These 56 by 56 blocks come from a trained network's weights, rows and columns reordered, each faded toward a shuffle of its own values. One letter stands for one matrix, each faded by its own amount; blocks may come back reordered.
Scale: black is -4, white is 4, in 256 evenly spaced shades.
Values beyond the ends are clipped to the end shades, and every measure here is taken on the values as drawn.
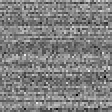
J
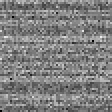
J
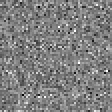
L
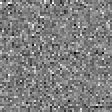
L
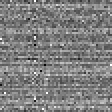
J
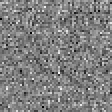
L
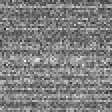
J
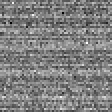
J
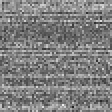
J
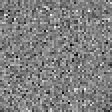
L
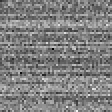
J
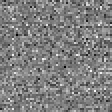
L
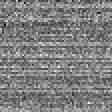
J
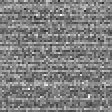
J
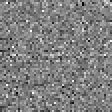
L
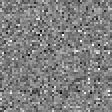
L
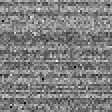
J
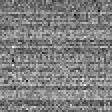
J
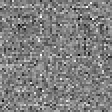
L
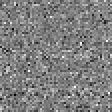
L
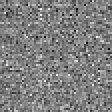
L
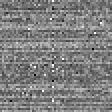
J
